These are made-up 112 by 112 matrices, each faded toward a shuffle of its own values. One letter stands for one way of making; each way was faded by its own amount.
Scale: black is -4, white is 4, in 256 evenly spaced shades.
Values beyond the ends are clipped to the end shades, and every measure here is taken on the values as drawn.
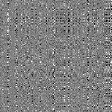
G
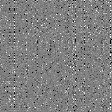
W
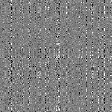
G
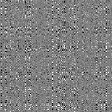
G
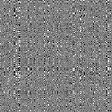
G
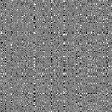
G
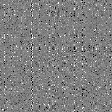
W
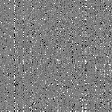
W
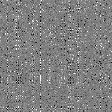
W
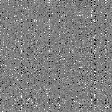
W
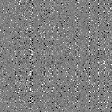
W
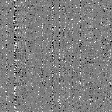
W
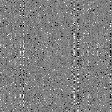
W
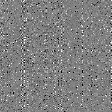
W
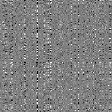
G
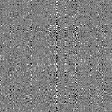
G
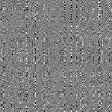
G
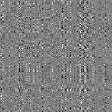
G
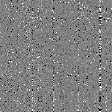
W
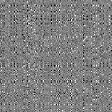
G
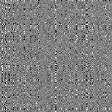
G
